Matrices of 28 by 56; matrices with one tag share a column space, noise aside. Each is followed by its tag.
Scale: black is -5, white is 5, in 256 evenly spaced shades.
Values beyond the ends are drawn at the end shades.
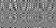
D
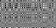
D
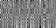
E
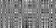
E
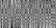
E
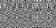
D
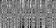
E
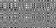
D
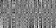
E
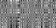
E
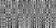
E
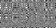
D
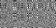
D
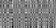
E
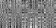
E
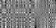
E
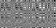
D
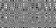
D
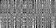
E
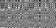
D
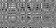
D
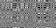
D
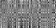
E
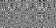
D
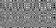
D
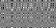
D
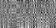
E
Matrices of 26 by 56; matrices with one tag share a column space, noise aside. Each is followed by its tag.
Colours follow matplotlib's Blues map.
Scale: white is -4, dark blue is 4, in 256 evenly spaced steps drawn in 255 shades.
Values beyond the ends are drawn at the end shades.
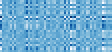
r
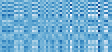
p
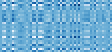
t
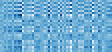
p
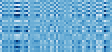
p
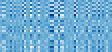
p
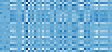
t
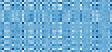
t
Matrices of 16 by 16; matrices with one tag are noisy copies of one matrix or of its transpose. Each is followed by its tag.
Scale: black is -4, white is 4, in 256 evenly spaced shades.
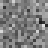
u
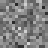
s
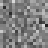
u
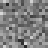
u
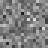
s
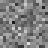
s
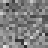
u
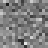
u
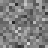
s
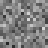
s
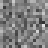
u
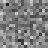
u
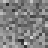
u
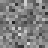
s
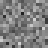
s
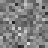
s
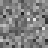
s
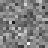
s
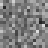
u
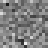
u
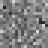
u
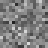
s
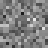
s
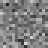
u
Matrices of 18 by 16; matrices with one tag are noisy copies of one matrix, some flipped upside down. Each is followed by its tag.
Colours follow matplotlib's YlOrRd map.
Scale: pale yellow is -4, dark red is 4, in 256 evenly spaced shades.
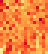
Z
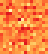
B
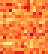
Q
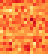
Q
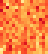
Z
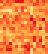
Q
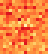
B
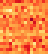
Q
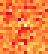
B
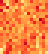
Z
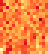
Z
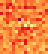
B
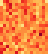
Z
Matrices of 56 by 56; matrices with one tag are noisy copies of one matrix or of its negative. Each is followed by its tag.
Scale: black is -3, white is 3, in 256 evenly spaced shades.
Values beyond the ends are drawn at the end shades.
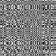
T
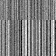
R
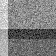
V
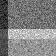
V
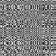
T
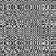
T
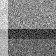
V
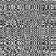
T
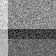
V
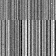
R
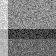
V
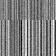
R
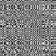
T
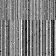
R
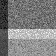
V
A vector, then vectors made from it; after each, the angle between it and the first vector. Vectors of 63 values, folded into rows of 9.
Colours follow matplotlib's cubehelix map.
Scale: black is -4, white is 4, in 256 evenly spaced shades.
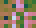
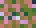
orthogonal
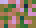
partly aligned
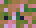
partly aligned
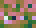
partly opposed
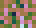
partly opposed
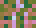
nearly parallel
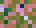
orthogonal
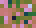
partly opposed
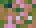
orthogonal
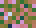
orthogonal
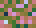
orthogonal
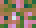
nearly parallel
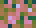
partly aligned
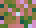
orthogonal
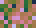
partly aligned
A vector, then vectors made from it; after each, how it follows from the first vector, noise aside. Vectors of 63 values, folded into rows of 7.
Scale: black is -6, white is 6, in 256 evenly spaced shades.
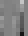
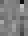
wrapped around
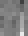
negated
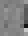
wrapped around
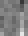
negated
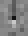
wrapped around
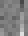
negated
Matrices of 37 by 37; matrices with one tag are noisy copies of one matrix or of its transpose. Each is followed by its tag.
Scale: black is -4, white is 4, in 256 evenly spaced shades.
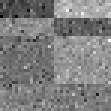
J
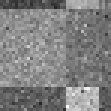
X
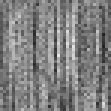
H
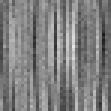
H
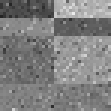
J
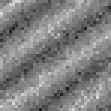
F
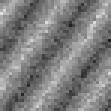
F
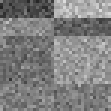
J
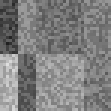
J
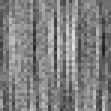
H
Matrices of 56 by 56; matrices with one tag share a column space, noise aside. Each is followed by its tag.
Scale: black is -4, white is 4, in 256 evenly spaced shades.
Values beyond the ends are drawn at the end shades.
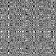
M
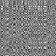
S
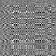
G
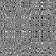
M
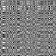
S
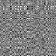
S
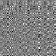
S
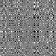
M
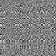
G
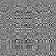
G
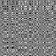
S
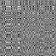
S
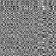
S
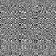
G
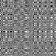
M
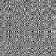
M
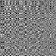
S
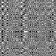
M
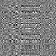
G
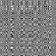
S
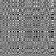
M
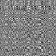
S
